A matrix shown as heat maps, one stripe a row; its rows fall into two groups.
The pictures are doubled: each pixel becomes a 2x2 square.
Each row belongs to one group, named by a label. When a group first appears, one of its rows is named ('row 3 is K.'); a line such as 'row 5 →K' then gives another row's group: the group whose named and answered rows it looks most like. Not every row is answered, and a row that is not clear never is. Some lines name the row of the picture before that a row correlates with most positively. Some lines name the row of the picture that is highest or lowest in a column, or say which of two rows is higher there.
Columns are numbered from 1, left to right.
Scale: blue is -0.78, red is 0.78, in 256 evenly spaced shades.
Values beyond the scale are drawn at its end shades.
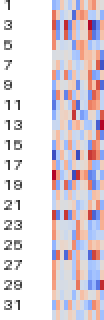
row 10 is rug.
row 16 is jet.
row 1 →jet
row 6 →jet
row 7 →jet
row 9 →jet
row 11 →jet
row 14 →jet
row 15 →rug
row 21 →jet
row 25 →jet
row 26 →rug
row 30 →jet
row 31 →rug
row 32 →jet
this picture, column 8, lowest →12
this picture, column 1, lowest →16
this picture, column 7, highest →18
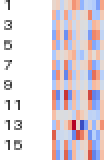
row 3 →rug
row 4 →rug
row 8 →rug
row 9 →rug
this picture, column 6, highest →13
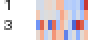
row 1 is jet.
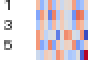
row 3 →rug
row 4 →jet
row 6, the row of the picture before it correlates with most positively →1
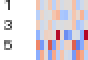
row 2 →jet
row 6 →rug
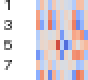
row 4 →jet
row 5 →jet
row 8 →rug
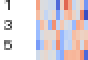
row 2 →jet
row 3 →rug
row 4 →jet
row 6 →jet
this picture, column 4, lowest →3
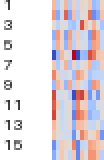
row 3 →jet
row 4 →rug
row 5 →rug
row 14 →jet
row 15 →jet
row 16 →jet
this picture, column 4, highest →2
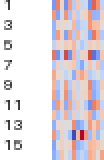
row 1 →rug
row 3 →jet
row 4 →rug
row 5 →jet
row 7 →jet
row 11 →rug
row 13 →jet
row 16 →jet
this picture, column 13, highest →16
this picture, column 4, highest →6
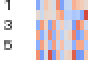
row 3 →rug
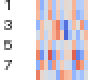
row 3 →jet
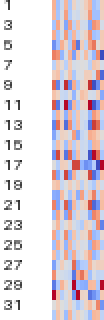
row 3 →rug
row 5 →jet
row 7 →rug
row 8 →jet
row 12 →rug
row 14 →jet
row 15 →rug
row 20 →jet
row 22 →rug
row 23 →jet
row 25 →rug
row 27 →jet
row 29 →jet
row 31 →jet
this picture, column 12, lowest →17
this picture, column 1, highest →30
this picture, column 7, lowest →5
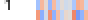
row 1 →rug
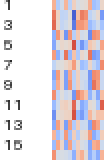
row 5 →jet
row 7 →jet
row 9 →rug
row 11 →jet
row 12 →jet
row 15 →rug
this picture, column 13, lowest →2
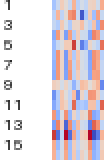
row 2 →jet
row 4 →rug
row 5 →jet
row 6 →rug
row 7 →rug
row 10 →jet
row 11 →jet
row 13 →rug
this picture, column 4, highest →14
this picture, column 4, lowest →13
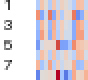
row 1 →rug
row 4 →rug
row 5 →jet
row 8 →jet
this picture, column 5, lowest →2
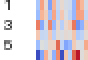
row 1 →rug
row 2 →rug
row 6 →jet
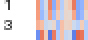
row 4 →rug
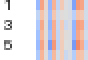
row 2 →rug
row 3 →rug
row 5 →rug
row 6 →rug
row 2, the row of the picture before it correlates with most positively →4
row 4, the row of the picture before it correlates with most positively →4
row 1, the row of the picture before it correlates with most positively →4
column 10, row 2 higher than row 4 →Yes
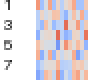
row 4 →jet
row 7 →jet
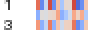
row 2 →jet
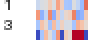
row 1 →jet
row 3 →rug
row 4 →jet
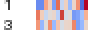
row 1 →jet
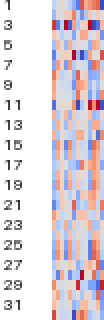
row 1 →jet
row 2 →jet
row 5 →rug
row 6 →jet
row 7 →rug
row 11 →jet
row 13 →rug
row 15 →rug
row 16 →rug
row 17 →jet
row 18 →rug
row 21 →jet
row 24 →rug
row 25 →rug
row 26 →rug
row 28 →jet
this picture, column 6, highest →6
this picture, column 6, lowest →32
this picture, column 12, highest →11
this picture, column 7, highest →29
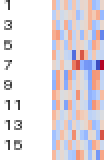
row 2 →jet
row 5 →rug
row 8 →rug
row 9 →rug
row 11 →rug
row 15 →rug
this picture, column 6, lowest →6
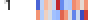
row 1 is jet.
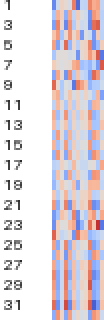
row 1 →jet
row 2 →rug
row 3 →rug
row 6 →jet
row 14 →rug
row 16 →rug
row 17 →jet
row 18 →rug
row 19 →jet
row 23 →jet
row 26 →rug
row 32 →rug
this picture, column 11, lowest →31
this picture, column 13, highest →7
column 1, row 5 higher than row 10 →Yes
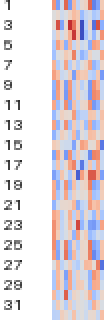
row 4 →jet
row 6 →jet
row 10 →rug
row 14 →jet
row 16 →rug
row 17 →jet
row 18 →jet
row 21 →jet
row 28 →rug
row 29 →rug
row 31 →rug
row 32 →jet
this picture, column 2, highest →3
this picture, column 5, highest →3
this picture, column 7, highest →23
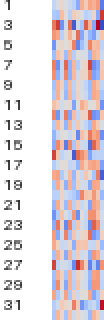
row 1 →jet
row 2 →jet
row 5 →jet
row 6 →rug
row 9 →rug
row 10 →rug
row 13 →rug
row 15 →rug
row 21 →rug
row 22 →jet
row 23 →rug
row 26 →rug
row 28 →rug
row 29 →rug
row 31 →jet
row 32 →rug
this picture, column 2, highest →3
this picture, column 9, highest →3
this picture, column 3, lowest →3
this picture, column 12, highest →3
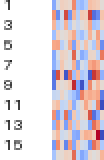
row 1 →jet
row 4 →jet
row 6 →jet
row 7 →jet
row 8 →rug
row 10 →jet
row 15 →rug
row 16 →jet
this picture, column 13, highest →6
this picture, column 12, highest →14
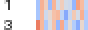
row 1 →rug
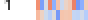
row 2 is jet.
